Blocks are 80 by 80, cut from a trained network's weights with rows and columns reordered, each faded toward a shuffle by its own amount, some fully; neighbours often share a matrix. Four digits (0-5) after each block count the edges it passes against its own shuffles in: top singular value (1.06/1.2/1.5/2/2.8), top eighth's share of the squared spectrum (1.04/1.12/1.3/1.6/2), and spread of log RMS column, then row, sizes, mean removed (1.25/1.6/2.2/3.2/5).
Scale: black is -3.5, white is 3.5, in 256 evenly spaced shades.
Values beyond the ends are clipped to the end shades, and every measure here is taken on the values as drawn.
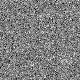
0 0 0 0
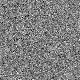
0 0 0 0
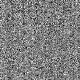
2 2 0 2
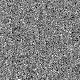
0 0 0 0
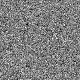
0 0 0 0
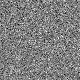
1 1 0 0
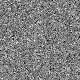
0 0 0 0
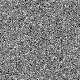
1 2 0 0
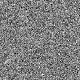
2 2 0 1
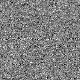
2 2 0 2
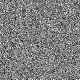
1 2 0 1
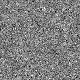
1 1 0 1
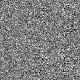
2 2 2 0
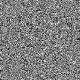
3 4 2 1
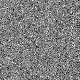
1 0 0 0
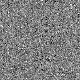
2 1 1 0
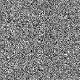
3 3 2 1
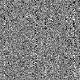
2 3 3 1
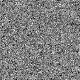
2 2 1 1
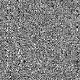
3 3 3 1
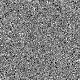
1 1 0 0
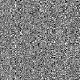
3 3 3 1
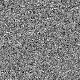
1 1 0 1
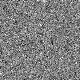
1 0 0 0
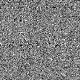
1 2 0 2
